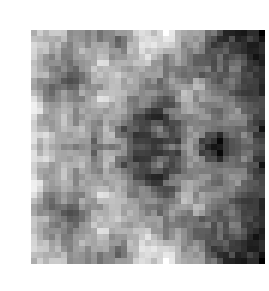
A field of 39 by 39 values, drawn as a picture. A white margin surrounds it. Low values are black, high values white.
Average level on the scale: 50%. Slope: up to the left. Histogram: bell-shaped. Mirror symmetry: top to bottom. Grain: blotchy. Stripes: none.
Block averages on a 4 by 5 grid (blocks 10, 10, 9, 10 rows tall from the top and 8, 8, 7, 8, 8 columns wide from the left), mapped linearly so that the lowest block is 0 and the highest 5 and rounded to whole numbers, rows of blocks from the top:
4 4 5 3 0 / 5 4 1 3 1 / 5 4 1 3 1 / 4 4 5 3 0
